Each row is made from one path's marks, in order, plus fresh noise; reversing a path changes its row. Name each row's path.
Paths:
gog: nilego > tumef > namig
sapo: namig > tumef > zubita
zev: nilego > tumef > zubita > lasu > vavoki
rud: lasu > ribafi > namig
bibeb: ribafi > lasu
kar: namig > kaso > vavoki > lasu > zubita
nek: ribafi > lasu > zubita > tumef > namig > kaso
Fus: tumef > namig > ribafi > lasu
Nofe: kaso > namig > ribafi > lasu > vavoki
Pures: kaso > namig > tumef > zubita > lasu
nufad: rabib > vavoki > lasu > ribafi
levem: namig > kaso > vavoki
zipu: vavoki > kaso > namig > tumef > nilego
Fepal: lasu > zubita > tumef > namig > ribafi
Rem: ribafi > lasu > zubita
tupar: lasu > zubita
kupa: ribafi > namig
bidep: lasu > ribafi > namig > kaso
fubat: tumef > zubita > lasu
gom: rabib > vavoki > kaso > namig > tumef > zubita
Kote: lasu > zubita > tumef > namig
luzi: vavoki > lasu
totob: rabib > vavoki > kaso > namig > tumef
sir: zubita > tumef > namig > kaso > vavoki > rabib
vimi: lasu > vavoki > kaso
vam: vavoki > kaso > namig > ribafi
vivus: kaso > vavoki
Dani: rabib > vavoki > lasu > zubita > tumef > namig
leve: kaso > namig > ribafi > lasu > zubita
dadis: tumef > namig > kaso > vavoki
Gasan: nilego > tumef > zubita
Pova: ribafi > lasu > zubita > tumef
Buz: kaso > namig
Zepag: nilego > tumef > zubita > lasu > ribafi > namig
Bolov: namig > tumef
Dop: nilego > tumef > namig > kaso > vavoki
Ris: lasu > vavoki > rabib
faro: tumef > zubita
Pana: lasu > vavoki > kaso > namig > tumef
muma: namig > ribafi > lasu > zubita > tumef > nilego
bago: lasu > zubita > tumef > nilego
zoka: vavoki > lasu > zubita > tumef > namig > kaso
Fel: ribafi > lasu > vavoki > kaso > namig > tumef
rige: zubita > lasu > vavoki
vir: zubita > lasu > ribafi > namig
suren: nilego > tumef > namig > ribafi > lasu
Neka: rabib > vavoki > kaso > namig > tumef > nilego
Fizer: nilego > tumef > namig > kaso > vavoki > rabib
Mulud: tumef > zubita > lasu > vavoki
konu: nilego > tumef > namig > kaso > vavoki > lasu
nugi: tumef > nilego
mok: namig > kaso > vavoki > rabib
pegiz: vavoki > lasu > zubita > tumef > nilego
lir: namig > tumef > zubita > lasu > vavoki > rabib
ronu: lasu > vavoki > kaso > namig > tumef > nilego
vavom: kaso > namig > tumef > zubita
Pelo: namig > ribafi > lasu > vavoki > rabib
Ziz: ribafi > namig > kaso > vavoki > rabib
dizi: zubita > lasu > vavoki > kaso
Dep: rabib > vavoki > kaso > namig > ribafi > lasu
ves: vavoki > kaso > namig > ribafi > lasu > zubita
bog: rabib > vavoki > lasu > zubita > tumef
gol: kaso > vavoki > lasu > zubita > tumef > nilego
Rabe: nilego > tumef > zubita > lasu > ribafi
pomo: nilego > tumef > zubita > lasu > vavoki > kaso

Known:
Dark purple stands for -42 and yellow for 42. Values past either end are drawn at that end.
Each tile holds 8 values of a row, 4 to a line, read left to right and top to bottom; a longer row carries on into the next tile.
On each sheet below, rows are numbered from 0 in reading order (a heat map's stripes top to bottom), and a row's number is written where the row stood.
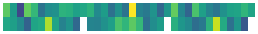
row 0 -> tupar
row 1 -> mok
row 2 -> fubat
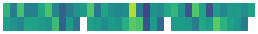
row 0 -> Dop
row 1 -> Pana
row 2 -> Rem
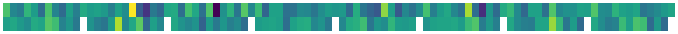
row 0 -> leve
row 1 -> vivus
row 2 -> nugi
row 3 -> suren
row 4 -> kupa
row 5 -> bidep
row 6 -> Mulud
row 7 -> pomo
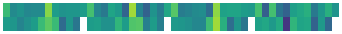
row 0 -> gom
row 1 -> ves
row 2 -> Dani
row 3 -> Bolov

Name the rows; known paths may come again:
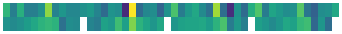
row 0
Fizer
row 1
nufad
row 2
bidep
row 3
konu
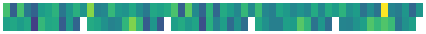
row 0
Bolov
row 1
Pures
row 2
gog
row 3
zev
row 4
mok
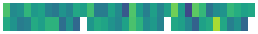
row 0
gol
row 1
vir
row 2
tupar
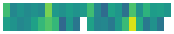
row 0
gom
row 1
bog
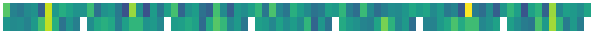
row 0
lir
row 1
rud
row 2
Fus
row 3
zipu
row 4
Pova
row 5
Ziz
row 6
rige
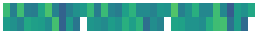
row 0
Dop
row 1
Neka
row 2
nek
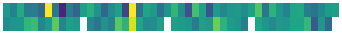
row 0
vam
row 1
Ris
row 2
Rem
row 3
ronu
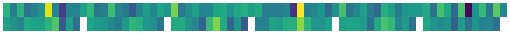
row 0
dadis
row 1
Rabe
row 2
Kote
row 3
Pelo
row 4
Fepal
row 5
nugi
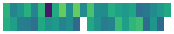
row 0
Gasan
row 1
pomo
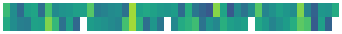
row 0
Mulud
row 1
Dani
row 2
kupa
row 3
zoka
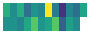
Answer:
levem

